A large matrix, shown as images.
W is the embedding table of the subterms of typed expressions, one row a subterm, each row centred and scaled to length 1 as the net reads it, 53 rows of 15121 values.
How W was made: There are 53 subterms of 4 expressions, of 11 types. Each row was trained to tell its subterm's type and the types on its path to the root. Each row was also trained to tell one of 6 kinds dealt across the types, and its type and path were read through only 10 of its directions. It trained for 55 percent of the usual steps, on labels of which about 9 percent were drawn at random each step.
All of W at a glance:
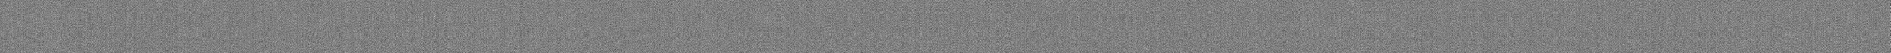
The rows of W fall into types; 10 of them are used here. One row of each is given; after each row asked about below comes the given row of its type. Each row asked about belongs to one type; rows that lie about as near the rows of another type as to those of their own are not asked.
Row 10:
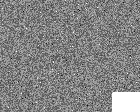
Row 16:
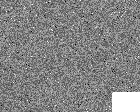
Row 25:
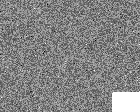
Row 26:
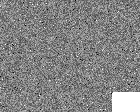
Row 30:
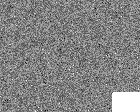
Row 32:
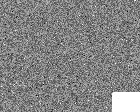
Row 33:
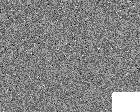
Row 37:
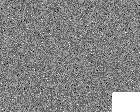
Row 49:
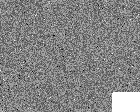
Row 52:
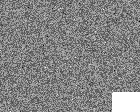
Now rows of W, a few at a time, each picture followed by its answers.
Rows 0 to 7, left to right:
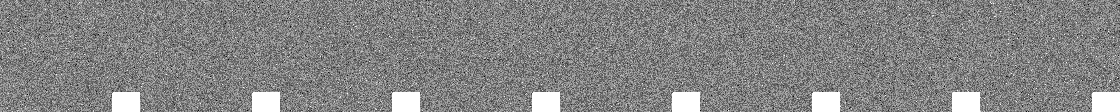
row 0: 37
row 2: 10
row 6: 52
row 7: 32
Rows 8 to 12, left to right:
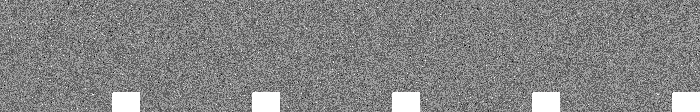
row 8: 25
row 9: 10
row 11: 49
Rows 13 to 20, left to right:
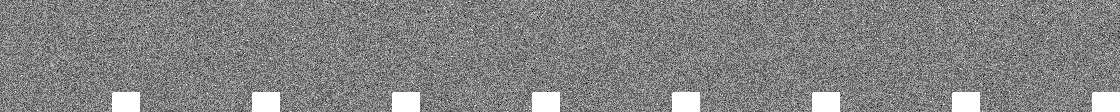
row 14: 16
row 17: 16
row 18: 52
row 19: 32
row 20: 16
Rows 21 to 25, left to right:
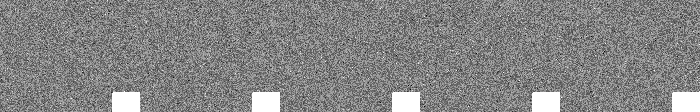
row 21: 25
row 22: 52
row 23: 25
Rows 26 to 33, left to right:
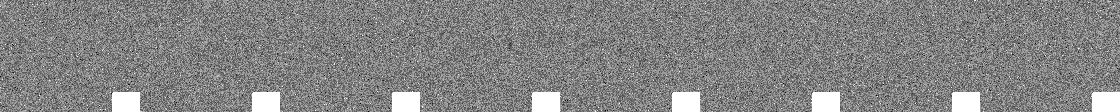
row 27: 33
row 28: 32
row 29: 10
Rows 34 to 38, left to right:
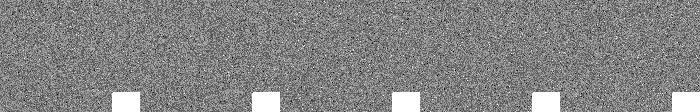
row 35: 33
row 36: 16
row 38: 52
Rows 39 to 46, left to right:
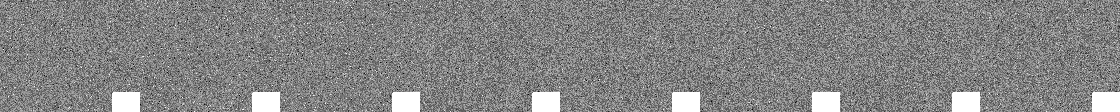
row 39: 26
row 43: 52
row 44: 10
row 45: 33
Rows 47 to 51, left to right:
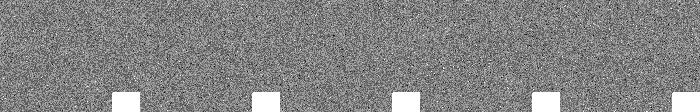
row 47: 16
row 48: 33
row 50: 10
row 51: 37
